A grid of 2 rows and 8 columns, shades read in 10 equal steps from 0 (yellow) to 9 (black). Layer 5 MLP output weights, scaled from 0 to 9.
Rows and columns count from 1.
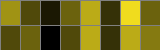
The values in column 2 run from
5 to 6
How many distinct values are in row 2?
6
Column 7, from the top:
0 2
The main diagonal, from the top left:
3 5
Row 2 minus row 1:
3 -1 1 1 0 0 2 -1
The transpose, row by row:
3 6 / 6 5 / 8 9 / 5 6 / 2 2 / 7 7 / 0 2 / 5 4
